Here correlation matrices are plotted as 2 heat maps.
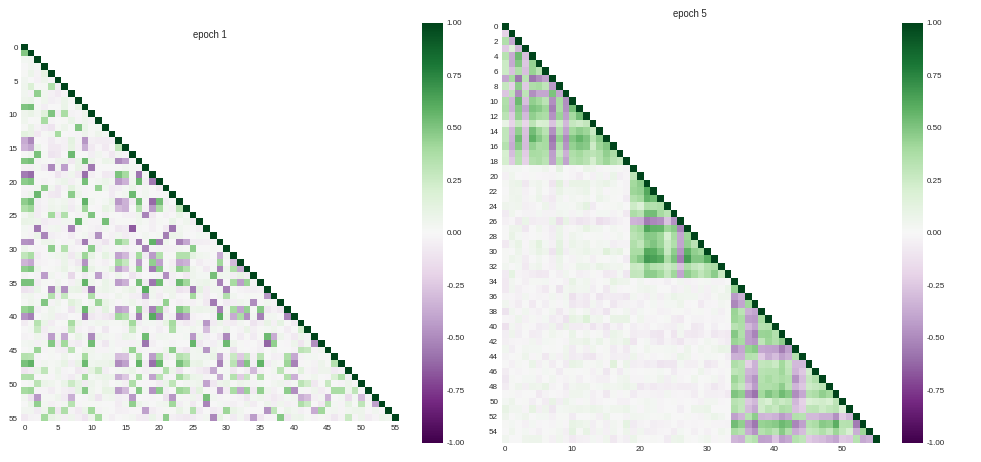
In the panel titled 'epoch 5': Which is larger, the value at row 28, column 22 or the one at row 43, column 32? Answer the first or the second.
the first
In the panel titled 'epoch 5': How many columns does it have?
56
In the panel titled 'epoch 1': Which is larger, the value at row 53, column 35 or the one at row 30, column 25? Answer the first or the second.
the second
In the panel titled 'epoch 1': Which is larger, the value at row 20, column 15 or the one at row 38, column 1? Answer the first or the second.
the second
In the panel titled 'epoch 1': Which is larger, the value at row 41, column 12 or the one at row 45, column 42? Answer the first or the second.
the second
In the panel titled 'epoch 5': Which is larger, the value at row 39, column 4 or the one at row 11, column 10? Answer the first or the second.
the second
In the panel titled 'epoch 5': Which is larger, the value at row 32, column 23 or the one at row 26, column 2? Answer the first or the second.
the first
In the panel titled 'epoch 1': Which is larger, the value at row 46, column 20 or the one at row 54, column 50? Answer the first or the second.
the first
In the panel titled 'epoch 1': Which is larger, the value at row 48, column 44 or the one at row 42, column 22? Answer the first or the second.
the second
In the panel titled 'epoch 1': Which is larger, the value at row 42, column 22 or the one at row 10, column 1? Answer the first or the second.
the first
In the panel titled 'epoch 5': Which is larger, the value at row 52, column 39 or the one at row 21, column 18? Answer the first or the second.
the second
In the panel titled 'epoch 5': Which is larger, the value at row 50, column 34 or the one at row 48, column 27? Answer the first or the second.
the first
